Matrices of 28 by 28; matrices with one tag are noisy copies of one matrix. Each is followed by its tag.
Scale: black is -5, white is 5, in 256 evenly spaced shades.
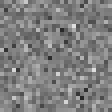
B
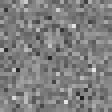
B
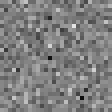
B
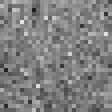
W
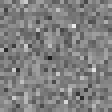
B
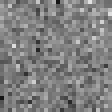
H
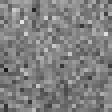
W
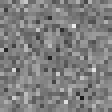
B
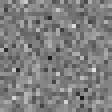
B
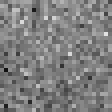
W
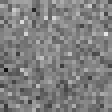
W
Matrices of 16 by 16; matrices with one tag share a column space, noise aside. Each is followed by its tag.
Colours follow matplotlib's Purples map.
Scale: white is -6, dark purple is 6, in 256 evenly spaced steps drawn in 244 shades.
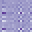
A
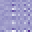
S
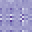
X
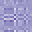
X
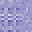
X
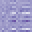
A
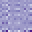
S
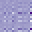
A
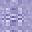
X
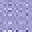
S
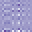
S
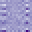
S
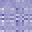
X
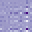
A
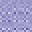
A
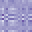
X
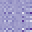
A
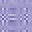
X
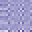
S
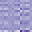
S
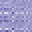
A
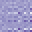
A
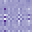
X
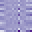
S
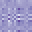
X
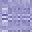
X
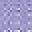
S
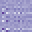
A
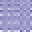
S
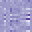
X
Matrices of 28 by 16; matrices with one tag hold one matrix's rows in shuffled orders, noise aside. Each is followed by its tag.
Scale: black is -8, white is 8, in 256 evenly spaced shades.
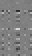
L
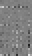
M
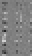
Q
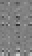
L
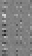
Q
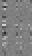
Q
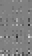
M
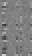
Q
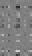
L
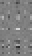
L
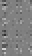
Q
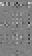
M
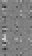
Q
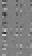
Q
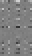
L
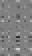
L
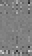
M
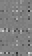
M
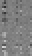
Q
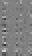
Q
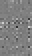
M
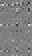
M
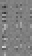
Q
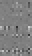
M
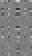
L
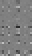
L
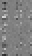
Q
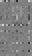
M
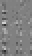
Q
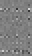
M
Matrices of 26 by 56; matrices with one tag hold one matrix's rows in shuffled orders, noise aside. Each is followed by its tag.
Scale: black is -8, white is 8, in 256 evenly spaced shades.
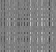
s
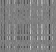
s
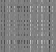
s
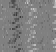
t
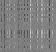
s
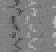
t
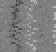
t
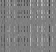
s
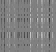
s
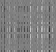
s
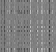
s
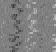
t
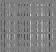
s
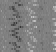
t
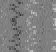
t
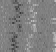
t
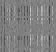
s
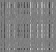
s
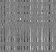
s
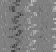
t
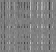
s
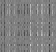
s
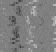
t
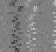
t
